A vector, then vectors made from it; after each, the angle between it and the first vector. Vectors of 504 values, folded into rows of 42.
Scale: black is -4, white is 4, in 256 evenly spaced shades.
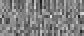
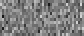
partly aligned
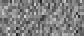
partly aligned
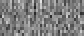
nearly opposite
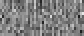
nearly parallel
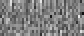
nearly opposite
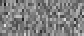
orthogonal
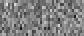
orthogonal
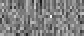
nearly parallel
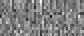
nearly opposite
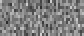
partly aligned
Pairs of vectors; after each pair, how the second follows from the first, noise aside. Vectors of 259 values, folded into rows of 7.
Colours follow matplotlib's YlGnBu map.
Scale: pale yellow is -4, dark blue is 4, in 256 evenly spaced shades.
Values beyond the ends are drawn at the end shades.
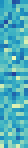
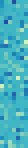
partly zeroed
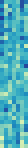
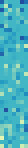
partly zeroed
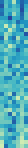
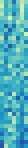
negated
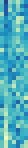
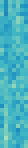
shrunk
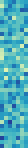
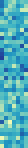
negated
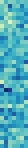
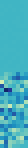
partly zeroed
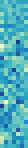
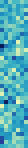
negated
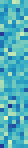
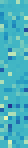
partly zeroed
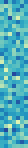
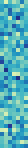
negated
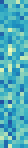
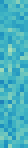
shrunk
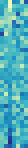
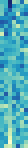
negated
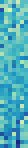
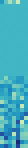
partly zeroed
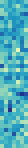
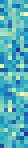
negated
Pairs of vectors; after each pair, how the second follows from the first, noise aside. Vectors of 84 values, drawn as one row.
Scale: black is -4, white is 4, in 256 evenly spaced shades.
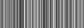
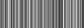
wrapped around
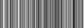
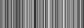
wrapped around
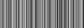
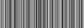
wrapped around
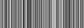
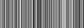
wrapped around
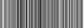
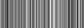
wrapped around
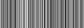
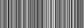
wrapped around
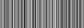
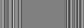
partly zeroed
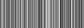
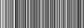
wrapped around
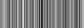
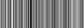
wrapped around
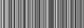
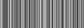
wrapped around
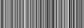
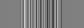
partly zeroed
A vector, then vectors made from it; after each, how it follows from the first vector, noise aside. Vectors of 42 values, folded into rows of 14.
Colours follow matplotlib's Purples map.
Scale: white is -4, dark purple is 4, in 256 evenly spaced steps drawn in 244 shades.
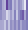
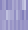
shrunk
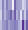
wrapped around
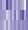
copied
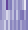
copied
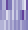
copied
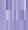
shrunk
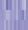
shrunk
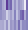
copied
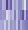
copied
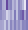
copied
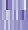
copied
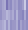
shrunk
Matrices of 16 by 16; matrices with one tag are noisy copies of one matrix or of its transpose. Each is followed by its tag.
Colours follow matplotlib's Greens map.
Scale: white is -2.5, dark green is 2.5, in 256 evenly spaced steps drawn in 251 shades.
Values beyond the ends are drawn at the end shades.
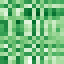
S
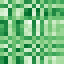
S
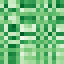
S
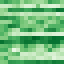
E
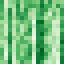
E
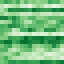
E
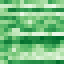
E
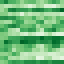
E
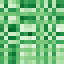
S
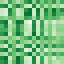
S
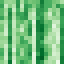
E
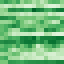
E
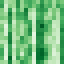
E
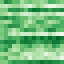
E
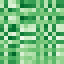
S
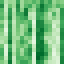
E
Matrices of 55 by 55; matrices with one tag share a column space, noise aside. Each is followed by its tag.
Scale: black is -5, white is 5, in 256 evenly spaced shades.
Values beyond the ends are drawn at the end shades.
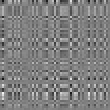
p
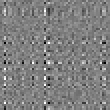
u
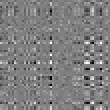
u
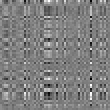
p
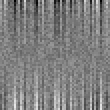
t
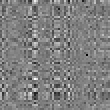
p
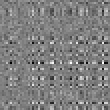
u
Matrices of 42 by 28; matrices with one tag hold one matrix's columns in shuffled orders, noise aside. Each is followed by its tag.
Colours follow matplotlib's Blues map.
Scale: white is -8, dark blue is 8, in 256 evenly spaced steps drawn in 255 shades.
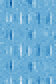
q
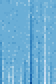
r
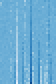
r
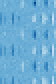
q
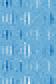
q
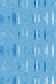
q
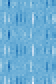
q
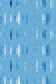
q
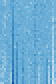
r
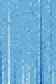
r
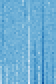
r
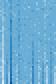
r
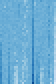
r
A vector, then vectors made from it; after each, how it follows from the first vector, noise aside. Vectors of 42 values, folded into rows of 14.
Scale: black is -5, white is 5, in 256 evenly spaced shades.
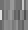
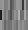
negated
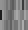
negated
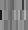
negated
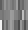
wrapped around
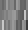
wrapped around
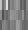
wrapped around
